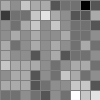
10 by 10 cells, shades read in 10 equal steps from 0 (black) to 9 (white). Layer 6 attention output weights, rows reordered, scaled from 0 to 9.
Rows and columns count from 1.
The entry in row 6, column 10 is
5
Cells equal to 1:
0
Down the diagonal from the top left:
6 4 6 6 5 6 5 6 7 8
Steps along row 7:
down same same down down up up same down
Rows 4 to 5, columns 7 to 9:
6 4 4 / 5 4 6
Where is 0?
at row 1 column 9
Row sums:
44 48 50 51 51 46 55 51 52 53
